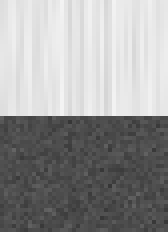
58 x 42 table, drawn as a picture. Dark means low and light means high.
It is made of 2 by 1 panels. Panel 1,1: very high, streaked downward, faint in contrast. Panel 2,1: low, fine-grained, faint in contrast.
